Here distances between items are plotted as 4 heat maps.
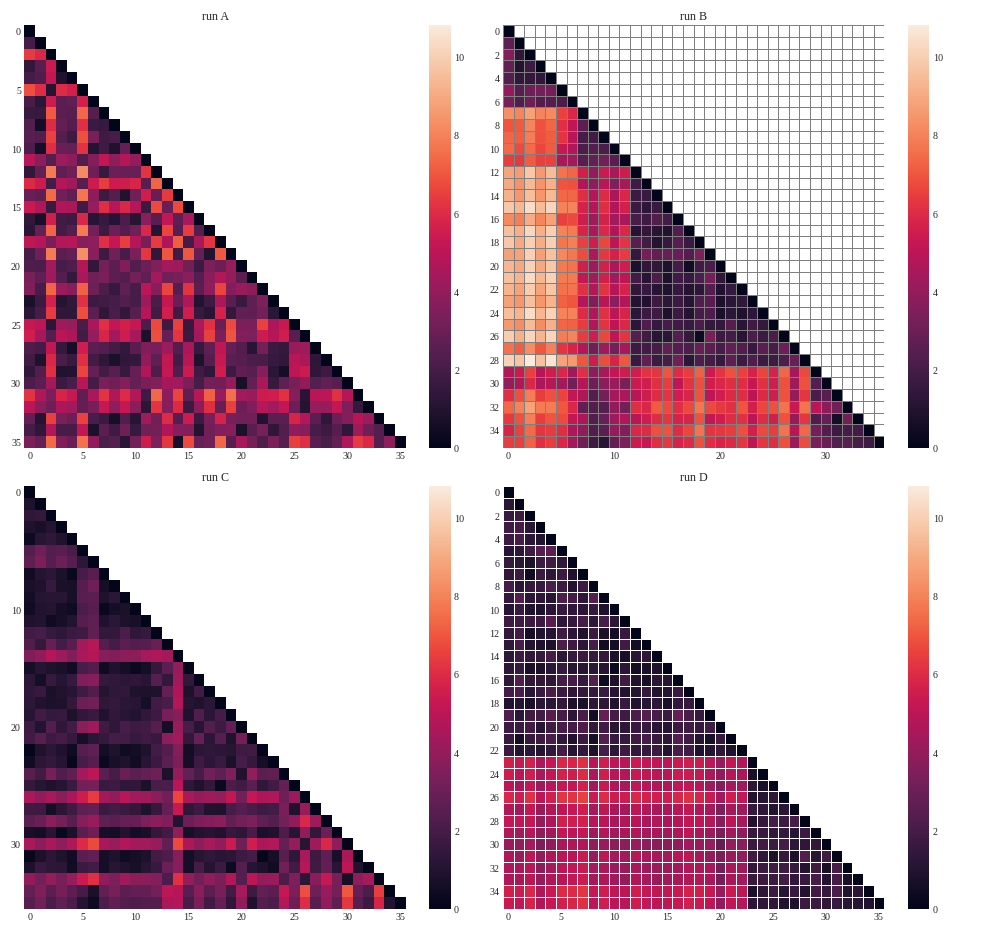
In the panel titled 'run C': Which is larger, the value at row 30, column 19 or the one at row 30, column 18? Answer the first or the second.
the first
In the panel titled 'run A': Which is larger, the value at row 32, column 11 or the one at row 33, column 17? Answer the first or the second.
the second
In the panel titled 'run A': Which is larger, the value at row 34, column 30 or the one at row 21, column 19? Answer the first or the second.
the second
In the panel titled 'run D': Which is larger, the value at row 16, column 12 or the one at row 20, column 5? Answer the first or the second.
the second
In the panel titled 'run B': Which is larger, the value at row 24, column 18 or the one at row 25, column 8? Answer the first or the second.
the second
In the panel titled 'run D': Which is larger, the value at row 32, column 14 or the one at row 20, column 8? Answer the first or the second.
the first
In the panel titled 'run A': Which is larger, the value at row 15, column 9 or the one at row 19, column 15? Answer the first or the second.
the second
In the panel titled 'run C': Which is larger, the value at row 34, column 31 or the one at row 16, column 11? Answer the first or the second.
the first
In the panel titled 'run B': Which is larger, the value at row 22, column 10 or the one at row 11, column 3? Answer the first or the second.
the second
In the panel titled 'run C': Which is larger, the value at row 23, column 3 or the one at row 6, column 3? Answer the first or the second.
the second
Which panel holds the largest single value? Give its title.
run B
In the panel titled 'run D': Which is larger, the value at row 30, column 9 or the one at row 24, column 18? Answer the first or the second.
the second
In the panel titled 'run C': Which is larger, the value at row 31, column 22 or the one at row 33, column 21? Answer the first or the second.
the second
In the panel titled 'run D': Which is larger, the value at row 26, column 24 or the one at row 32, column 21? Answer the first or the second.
the second
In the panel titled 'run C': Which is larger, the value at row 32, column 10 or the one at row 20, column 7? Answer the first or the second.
the second
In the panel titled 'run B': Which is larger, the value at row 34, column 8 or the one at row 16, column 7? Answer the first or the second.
the second
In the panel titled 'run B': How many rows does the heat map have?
36
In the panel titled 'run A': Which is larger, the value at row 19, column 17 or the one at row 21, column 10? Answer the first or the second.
the second
